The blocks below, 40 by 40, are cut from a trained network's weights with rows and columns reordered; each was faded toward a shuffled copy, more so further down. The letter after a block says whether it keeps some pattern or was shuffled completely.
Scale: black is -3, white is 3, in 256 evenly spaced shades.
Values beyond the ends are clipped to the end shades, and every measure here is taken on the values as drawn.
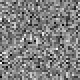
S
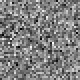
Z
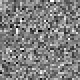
S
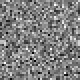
Z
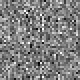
S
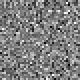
S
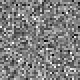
Z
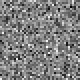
Z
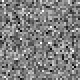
S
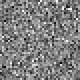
Z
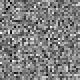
S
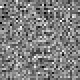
S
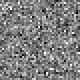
Z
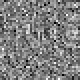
S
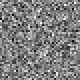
S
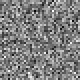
Z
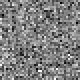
S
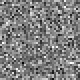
Z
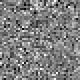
S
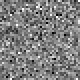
Z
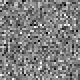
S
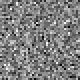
Z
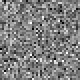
S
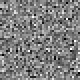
S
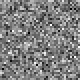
Z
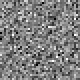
S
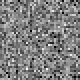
S
